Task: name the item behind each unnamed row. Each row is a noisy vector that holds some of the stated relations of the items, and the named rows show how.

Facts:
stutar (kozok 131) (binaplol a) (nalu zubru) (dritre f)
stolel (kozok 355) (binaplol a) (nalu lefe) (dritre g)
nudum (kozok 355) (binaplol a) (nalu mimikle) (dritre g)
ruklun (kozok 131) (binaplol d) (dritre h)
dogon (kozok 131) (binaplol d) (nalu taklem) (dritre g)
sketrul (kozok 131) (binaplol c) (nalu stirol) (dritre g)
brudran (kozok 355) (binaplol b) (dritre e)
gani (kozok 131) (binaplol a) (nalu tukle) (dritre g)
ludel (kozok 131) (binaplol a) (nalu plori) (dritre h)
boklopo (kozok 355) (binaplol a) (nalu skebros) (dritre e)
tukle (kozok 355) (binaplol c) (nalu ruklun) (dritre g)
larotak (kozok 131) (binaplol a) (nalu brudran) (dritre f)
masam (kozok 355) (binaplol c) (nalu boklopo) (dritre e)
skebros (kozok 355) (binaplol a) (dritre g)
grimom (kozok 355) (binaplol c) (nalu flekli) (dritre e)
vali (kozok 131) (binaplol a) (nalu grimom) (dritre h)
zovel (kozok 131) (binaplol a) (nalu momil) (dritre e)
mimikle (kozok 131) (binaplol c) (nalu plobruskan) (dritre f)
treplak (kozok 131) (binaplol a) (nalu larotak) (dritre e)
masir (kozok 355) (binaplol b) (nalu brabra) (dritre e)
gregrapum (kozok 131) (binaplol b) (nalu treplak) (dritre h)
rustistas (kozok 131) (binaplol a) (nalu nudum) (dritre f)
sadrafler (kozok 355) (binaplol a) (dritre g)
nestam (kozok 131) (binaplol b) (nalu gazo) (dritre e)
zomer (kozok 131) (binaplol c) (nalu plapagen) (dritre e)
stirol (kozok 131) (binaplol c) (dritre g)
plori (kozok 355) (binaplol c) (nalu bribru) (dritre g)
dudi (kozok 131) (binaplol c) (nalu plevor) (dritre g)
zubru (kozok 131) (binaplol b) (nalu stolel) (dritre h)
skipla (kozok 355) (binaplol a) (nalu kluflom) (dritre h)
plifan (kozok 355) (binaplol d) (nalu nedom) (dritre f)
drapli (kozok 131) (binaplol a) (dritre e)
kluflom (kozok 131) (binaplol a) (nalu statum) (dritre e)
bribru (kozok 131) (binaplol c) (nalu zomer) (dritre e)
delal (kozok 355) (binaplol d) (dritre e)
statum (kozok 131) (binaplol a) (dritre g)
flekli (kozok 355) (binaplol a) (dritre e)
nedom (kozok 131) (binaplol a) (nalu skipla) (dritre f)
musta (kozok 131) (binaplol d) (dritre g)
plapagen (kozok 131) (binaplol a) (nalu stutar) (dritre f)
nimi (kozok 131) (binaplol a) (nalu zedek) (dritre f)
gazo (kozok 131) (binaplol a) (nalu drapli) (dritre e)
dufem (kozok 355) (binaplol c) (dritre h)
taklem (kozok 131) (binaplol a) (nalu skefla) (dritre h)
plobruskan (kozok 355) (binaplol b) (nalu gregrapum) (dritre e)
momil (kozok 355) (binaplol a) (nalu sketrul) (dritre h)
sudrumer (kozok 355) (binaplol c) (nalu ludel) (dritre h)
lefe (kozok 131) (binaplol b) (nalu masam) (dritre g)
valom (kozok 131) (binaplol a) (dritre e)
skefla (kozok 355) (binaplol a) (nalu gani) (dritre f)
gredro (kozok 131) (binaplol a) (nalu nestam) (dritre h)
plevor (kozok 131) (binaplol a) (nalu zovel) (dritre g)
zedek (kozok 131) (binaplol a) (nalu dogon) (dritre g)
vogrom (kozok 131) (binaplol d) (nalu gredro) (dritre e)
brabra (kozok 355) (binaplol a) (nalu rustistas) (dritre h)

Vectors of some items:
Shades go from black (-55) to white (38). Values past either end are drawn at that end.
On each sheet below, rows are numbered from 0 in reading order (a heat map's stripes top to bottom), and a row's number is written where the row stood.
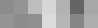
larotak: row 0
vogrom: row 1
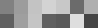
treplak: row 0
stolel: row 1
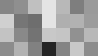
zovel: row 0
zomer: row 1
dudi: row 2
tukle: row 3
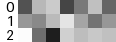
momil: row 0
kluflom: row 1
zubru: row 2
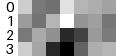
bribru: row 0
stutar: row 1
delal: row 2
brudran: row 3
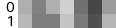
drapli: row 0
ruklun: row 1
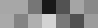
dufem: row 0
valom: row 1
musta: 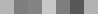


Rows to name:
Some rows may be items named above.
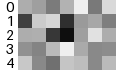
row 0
mimikle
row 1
nudum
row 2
masir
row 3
ludel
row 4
sketrul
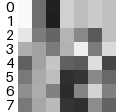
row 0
zubru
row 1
zubru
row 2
stirol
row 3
mimikle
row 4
stolel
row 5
flekli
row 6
sudrumer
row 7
skebros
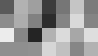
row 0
plifan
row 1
sudrumer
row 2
nestam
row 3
dogon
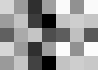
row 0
gregrapum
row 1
plobruskan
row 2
boklopo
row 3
gregrapum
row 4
plobruskan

